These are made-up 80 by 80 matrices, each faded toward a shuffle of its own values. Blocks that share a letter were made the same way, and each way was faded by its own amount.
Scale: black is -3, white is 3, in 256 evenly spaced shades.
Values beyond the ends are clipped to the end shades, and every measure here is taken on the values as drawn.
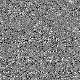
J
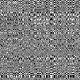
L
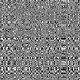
L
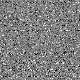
J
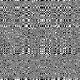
L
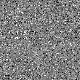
J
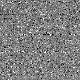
J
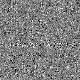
J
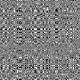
L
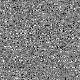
J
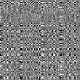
L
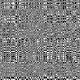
L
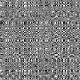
L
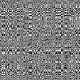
L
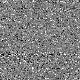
J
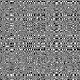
L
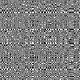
L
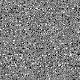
J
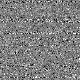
J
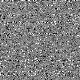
J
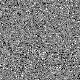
J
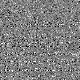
J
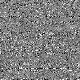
J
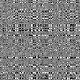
L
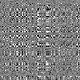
L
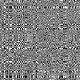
L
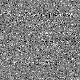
J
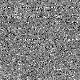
J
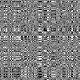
L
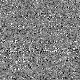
J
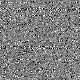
J
